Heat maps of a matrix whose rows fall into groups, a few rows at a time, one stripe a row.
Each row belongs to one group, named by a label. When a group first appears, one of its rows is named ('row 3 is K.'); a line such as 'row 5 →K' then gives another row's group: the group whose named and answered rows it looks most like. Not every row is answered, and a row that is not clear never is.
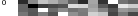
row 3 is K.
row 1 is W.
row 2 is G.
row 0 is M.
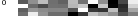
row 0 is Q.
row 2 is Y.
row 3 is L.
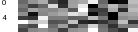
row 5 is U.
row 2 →Y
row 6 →G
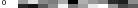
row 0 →L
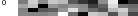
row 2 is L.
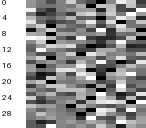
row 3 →W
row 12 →L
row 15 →Q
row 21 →M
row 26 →U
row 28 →L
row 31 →G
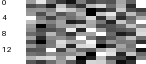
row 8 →Q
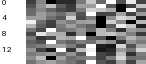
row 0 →W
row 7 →G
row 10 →G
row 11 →Y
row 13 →Y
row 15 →Y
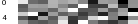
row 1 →Y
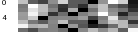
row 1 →L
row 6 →U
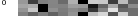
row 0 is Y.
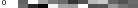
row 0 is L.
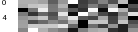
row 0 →U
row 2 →M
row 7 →L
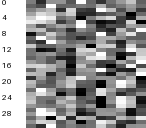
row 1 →G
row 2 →K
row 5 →U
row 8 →M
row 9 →L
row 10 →G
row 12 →W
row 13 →Q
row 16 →U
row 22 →L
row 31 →G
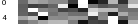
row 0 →Y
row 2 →L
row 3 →G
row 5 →M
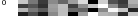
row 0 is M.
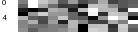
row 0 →L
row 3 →M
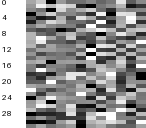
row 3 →M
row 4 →W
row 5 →M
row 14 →Y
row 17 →L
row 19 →K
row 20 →G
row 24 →M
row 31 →L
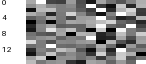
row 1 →Y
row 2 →M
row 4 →Q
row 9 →Y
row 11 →G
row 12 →M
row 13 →M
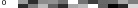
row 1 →Q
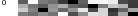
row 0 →L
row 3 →K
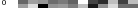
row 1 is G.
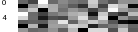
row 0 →G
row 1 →M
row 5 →K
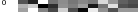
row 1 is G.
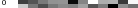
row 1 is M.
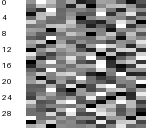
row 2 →G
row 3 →M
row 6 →M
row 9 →G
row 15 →M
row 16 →Q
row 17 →G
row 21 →K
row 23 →Q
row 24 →Y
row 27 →K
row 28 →K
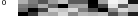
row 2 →W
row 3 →K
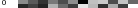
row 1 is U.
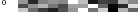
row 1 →Q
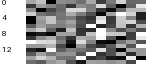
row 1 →Q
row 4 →M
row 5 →M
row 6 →Y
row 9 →Q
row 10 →U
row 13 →Y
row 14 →U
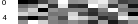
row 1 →K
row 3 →U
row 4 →W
